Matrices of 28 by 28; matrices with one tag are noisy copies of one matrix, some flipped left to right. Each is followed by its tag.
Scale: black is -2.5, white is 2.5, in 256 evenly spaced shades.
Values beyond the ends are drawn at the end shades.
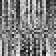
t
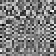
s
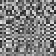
s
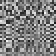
s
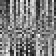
t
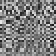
s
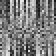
t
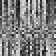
t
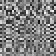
s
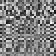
s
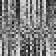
t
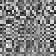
s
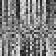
t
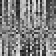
t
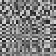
s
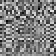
s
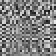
s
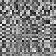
s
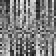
t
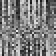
t
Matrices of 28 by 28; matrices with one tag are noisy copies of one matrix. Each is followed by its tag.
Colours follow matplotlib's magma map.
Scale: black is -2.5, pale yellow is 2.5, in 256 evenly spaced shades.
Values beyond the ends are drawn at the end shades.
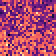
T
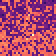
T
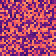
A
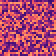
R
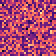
A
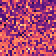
T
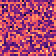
R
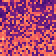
T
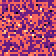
R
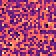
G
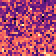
T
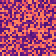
A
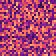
A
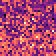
T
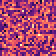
G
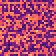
R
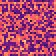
R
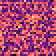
R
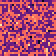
R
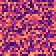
R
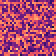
R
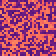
G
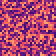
G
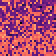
T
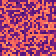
G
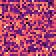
R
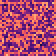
R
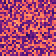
A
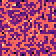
G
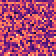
R
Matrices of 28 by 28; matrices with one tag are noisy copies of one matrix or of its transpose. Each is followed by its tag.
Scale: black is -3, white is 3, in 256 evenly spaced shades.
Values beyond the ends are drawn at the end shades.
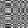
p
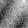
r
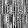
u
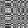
p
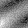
r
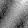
r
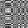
p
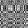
p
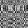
p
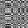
p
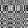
p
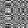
p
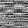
u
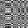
p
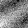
r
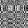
p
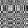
p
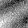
r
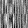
u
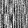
u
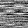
u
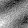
r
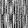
u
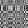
p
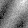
r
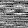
u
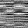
u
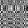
p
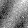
r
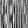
u
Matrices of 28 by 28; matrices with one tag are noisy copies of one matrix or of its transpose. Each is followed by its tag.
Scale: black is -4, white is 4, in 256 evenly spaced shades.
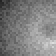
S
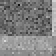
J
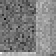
J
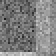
J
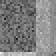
J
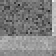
J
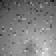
S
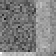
J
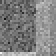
J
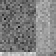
J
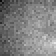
S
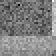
J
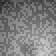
S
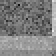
J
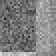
J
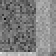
J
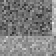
J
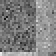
J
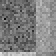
J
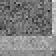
J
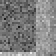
J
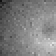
S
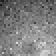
S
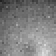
S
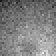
S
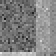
J
